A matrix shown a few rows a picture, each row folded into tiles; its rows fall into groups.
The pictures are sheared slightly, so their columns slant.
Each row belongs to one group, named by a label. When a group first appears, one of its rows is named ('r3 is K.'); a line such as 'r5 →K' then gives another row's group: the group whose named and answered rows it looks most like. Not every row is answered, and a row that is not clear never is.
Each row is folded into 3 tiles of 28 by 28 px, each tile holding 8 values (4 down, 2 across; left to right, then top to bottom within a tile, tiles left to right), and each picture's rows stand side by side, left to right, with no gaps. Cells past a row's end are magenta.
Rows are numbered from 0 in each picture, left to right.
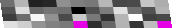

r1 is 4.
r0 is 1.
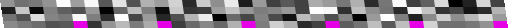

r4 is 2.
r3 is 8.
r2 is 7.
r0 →1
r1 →7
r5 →2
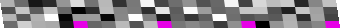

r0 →1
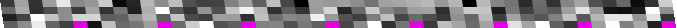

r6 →8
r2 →8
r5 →7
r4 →4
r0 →1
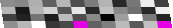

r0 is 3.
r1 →2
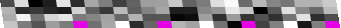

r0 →2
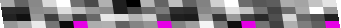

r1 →2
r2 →3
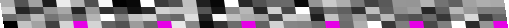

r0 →7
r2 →2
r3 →1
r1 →2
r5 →4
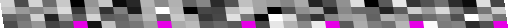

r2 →8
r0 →7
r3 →7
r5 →2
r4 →2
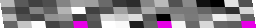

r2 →2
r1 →4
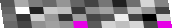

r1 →1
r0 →1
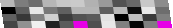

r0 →4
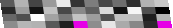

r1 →1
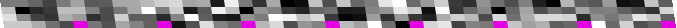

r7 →2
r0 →8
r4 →3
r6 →2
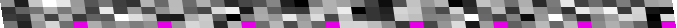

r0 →3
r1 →2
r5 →4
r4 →8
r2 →7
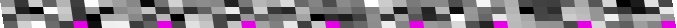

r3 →7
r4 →3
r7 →2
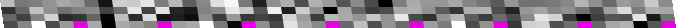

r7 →4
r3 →1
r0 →4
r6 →4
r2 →3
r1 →3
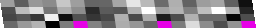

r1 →3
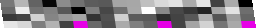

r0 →1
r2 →7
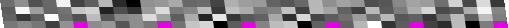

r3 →4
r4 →4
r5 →7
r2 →4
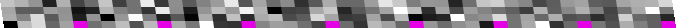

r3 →8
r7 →3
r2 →3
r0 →7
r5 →1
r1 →2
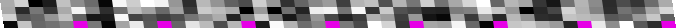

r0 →8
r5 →3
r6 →8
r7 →8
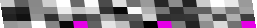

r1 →7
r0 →3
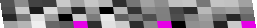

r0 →1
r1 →4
